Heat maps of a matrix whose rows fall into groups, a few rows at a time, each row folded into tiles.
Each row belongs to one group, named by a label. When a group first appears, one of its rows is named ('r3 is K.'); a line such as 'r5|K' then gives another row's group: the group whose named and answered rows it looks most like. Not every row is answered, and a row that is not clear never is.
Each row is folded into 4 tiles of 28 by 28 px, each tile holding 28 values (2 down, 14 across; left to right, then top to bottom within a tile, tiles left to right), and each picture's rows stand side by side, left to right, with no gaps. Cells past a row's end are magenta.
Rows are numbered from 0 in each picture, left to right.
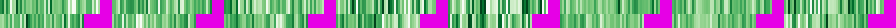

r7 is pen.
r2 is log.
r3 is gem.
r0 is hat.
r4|hat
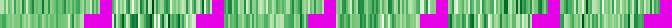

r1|gem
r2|log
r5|log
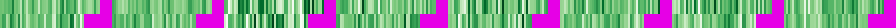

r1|hat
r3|log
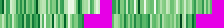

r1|log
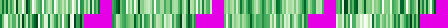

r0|log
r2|gem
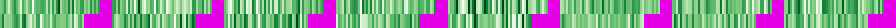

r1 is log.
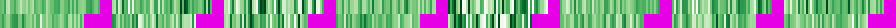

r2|gem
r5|gem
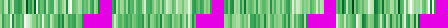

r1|log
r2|hat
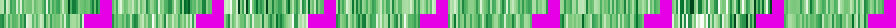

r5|log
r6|pen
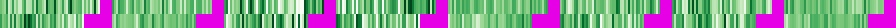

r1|hat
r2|log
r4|pen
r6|hat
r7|hat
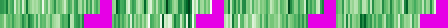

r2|pen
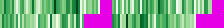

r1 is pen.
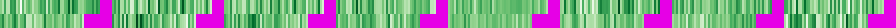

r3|hat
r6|pen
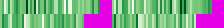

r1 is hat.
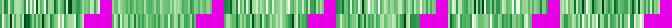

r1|gem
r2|log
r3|log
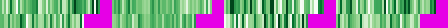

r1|hat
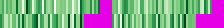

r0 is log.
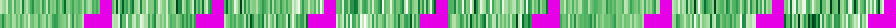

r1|pen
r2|hat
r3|pen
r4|log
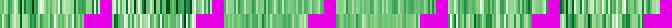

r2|gem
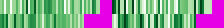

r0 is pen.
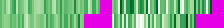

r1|pen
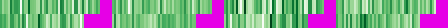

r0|gem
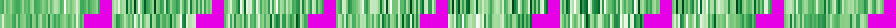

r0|log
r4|pen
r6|pen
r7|gem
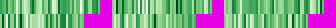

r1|pen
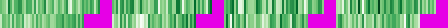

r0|pen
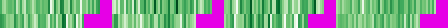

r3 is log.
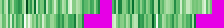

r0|pen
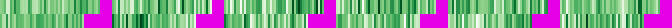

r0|gem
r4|pen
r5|gem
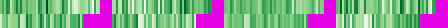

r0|hat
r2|hat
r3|pen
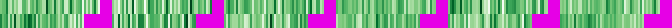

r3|hat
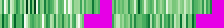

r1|log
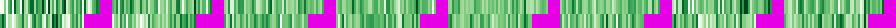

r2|gem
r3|gem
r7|log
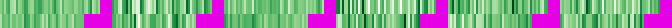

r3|log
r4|pen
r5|log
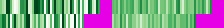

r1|pen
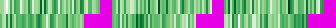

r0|gem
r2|pen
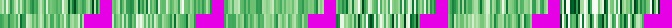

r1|pen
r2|hat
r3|log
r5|gem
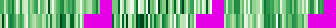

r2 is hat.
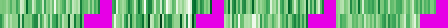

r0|log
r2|pen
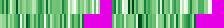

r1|hat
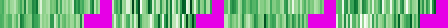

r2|hat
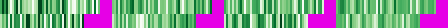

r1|pen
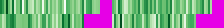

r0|log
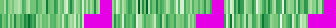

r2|gem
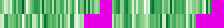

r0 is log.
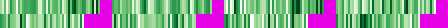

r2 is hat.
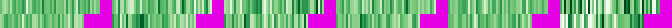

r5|pen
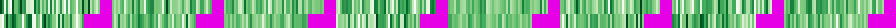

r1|gem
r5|gem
